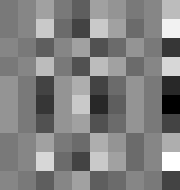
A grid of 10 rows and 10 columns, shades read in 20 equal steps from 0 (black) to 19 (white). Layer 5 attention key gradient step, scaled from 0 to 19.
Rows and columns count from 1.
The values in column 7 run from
7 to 12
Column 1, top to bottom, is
9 9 10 9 11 11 11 9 9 10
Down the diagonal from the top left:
9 10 7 9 13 3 8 8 10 5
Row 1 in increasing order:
7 9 9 9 10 10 11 12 12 14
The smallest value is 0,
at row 6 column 10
